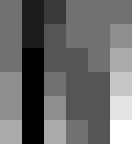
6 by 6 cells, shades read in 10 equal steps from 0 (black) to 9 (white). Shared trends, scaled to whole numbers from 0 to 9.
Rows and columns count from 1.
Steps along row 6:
down up down down up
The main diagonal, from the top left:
4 1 3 3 3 9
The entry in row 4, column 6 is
7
